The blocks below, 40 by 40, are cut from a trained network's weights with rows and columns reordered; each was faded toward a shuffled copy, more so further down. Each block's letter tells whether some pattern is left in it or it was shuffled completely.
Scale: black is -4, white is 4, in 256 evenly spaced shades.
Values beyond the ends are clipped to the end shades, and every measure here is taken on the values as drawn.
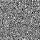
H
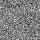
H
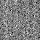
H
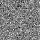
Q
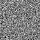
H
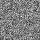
H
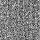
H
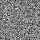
Q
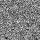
Q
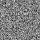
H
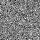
Q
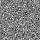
H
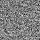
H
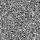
Q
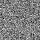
Q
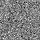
Q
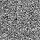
H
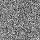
Q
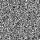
H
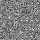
H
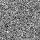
Q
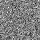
Q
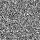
Q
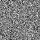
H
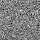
Q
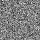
Q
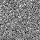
Q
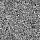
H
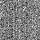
H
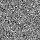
Q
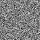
H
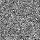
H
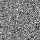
H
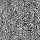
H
